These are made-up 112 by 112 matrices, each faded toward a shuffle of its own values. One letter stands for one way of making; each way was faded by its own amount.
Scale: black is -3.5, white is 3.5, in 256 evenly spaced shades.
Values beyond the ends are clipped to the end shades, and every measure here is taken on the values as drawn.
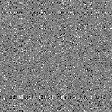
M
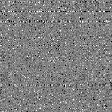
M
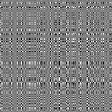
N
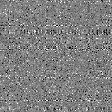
M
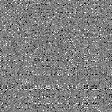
M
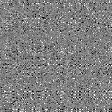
M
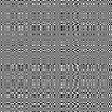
N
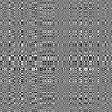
N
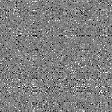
M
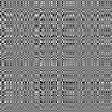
N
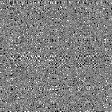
M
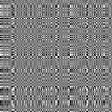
N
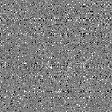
M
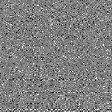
M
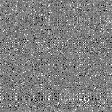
M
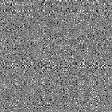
M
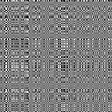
N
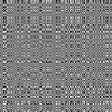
N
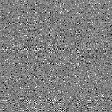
M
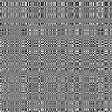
N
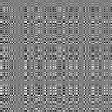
N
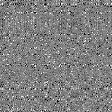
M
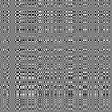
N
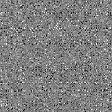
M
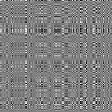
N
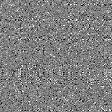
M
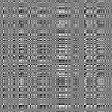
N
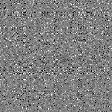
M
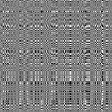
N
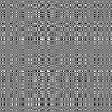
N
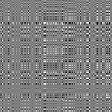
N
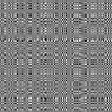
N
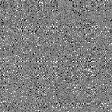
M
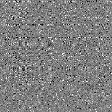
M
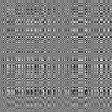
N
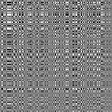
N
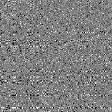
M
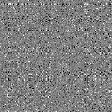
M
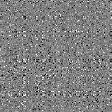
M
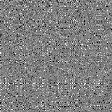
M
